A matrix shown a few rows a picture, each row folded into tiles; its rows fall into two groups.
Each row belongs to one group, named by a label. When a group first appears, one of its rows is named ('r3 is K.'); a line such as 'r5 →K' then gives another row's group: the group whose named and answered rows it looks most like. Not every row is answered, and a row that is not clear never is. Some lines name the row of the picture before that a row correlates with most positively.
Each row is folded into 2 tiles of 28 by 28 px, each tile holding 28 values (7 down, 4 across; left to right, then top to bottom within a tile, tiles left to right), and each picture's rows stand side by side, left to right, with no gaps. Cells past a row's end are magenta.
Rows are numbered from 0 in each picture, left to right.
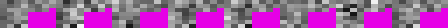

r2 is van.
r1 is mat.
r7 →mat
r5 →van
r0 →mat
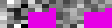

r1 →mat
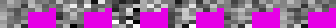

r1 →van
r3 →mat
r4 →mat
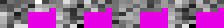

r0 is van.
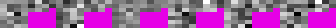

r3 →van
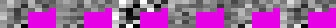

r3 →van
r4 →mat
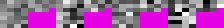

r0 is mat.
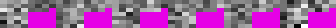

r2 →van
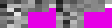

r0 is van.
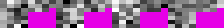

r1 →mat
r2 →van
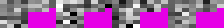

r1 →van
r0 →van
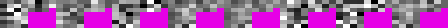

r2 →van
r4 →mat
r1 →van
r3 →mat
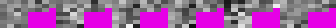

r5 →van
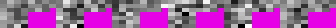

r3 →van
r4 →mat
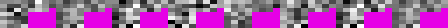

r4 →van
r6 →mat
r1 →mat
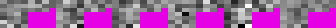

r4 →mat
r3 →van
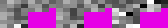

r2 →van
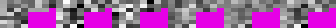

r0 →van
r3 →mat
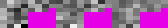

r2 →mat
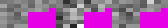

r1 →mat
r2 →van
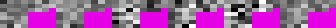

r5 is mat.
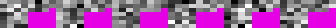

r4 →mat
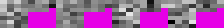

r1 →van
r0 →van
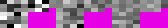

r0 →van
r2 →van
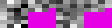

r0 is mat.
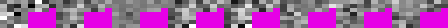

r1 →mat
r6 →van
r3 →mat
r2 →van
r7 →van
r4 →mat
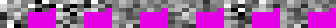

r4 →van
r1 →van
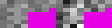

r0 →mat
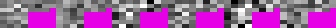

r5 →van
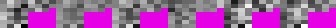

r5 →mat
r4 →mat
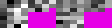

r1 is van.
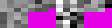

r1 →van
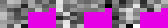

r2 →mat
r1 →van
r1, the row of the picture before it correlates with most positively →1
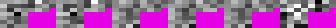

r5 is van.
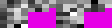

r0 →mat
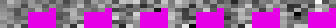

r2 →van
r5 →van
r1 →mat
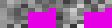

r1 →mat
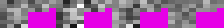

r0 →mat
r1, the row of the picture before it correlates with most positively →1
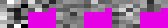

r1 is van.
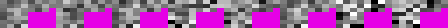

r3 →van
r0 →mat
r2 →mat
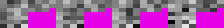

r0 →mat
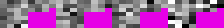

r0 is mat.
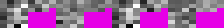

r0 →mat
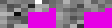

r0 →van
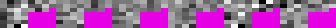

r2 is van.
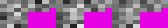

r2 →mat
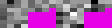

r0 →mat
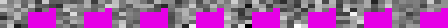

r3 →mat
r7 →van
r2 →van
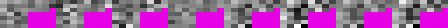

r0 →van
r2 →van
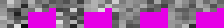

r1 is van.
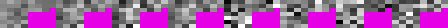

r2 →mat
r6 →van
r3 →mat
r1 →mat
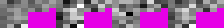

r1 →mat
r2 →van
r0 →mat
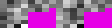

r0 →mat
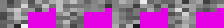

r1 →van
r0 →mat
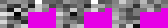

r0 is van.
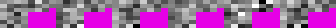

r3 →mat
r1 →mat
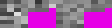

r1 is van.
